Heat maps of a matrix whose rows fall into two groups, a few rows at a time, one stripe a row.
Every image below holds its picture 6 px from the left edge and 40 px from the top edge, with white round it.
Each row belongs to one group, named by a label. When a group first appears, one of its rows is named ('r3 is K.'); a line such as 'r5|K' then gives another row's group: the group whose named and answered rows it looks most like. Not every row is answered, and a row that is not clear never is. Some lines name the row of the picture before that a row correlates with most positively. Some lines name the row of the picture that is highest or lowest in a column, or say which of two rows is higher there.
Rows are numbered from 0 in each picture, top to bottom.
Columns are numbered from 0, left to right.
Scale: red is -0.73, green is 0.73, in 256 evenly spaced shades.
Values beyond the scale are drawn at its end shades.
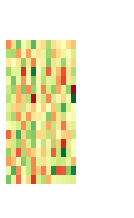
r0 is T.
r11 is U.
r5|T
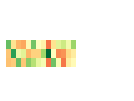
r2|U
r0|U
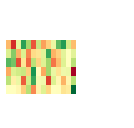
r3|T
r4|U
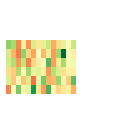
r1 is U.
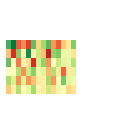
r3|U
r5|T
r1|U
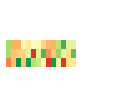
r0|U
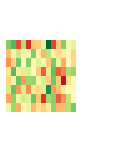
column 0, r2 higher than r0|No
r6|T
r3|T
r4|U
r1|T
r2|U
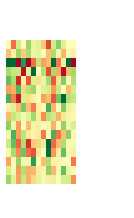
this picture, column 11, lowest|3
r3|U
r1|U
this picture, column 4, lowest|2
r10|T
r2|T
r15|T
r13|T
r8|T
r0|U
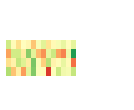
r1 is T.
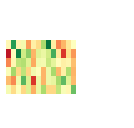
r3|T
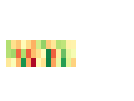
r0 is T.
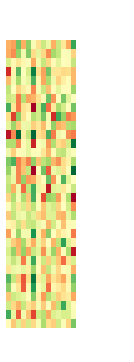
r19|T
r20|U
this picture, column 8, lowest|16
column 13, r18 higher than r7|No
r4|T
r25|T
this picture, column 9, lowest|8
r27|U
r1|U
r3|T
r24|U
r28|T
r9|T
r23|T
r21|T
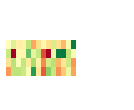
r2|T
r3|T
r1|U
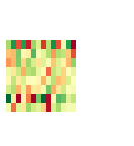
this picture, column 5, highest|1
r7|U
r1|T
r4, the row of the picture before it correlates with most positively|2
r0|T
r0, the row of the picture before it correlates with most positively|2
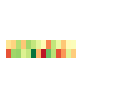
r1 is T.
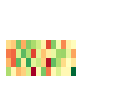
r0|U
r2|U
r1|U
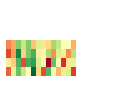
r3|T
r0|U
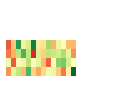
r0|T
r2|U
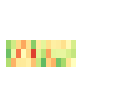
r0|U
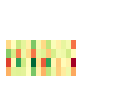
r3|T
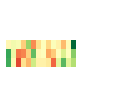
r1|U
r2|U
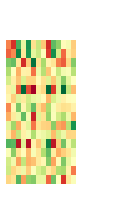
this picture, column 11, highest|5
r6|U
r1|U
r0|U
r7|T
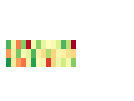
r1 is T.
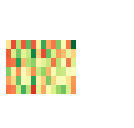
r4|T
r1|T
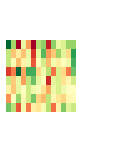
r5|U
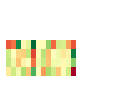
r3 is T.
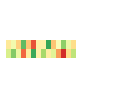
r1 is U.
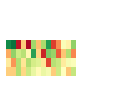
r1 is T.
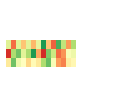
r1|T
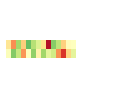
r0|U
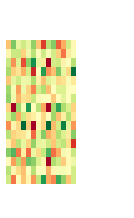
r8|T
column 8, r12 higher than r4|Yes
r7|U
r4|T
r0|T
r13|U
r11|T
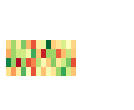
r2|T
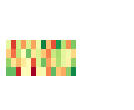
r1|U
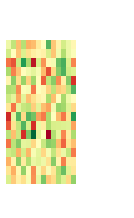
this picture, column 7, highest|15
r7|U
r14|U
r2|U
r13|U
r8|T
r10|U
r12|T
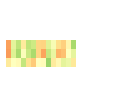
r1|T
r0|T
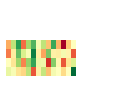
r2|U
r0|U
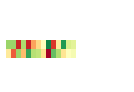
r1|U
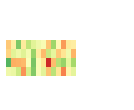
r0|U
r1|T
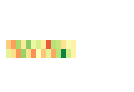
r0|U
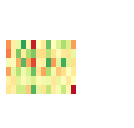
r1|T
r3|T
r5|T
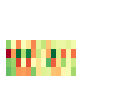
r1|U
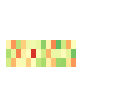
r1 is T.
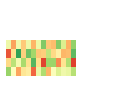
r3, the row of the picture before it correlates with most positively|1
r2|T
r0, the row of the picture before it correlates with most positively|0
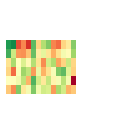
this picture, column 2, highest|5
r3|U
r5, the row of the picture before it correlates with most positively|1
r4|T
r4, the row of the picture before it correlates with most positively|2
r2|T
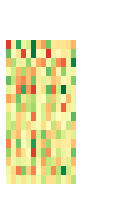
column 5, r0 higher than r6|Yes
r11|T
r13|T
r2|T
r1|U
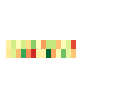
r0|T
